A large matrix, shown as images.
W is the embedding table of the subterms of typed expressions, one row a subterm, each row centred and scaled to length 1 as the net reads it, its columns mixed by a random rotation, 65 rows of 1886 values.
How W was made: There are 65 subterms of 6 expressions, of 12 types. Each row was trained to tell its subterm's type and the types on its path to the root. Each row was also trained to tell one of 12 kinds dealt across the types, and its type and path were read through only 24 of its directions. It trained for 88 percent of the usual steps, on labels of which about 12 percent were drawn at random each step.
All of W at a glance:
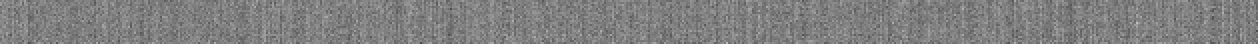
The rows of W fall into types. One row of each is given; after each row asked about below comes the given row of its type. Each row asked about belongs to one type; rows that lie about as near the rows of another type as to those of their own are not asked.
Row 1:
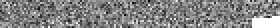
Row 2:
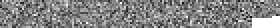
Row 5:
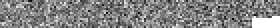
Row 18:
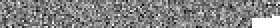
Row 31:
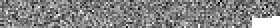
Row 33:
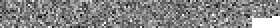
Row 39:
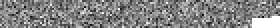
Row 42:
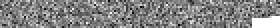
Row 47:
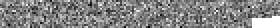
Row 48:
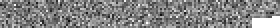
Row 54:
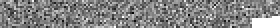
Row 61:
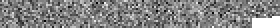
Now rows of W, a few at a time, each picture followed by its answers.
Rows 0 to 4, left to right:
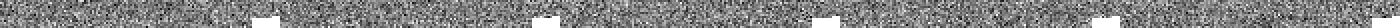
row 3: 31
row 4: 2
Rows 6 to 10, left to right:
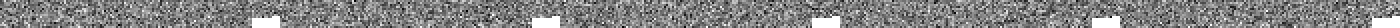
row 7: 33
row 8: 1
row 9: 61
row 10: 33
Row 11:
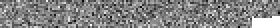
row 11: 5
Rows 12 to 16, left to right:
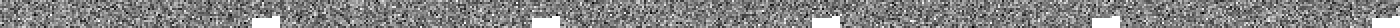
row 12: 31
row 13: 1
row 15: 42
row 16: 61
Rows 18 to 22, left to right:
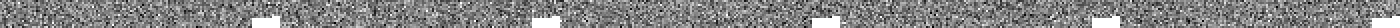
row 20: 2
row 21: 61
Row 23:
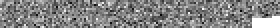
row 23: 31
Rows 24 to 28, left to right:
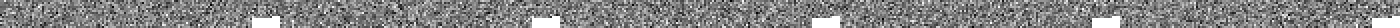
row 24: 48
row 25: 48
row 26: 47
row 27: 42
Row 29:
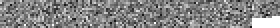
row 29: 31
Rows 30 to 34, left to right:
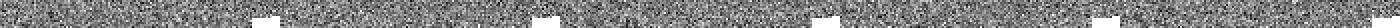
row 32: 47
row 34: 1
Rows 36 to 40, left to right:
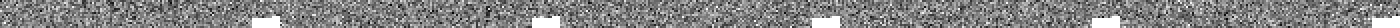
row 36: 5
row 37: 48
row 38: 54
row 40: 61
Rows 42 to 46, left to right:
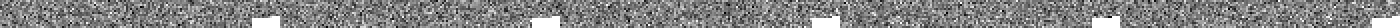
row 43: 54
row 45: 1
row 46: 54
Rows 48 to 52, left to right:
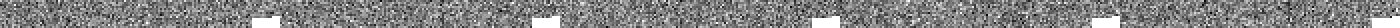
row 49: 42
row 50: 5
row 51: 1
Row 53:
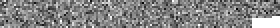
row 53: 1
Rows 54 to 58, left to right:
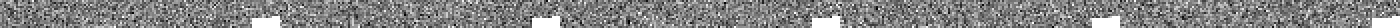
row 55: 2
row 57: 47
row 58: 61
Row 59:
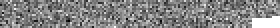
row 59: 48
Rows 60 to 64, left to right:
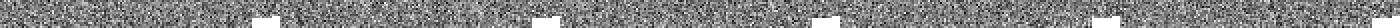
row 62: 5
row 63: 48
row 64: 31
